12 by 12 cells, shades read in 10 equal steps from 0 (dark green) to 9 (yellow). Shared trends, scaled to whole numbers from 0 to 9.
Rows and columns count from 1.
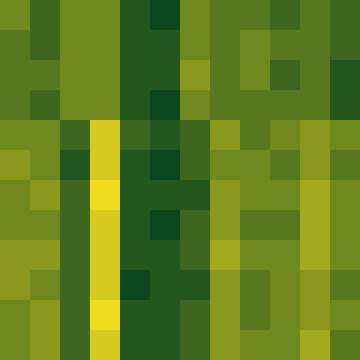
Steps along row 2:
down up same down same up down up down same down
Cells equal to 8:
6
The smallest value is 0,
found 5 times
